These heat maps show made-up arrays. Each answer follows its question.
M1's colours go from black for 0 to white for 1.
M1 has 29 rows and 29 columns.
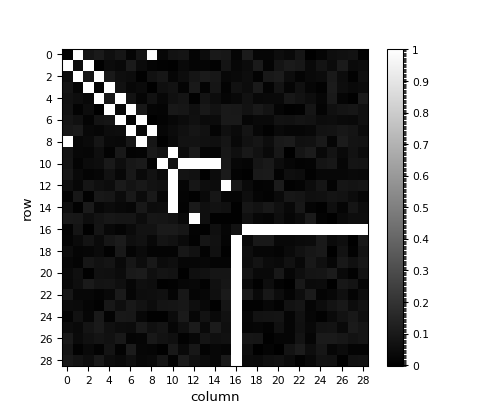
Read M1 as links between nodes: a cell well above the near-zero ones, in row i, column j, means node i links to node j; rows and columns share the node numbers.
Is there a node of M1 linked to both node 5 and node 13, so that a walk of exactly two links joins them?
no
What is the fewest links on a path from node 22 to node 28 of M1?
2
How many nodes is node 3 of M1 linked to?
2
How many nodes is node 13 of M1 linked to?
1
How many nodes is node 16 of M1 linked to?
12
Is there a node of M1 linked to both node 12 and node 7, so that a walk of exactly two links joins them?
no
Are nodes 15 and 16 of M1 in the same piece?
no
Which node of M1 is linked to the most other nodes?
node 16
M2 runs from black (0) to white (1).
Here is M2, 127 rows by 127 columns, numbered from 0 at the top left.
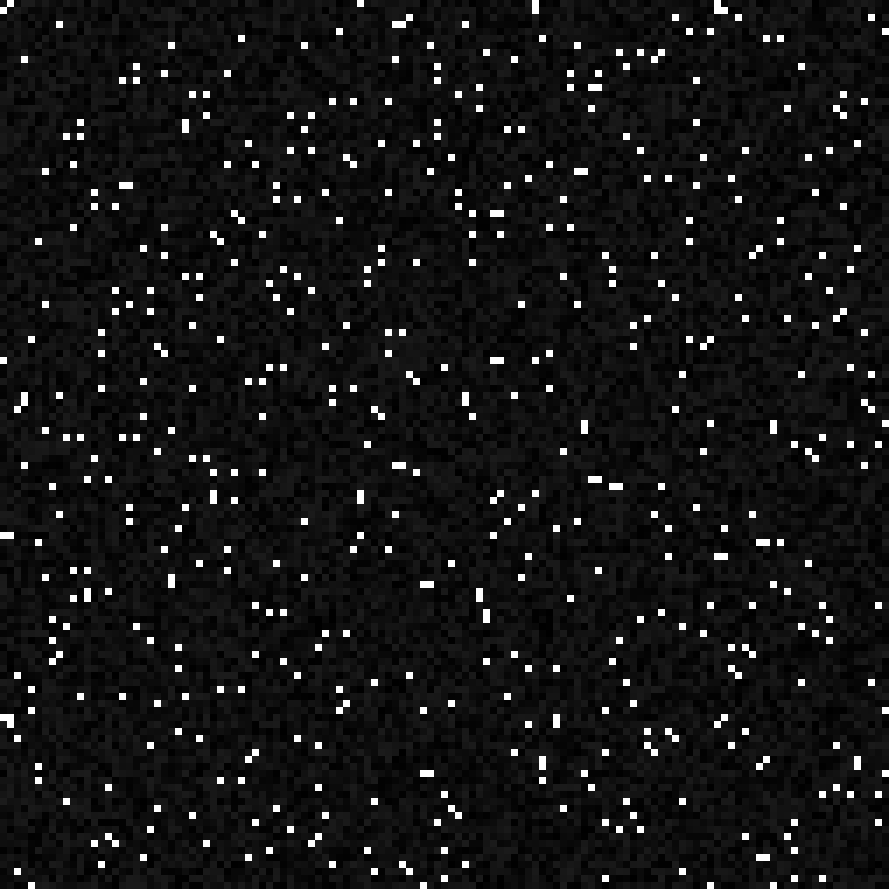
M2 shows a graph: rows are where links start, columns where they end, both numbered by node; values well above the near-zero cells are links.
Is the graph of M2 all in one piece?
yes
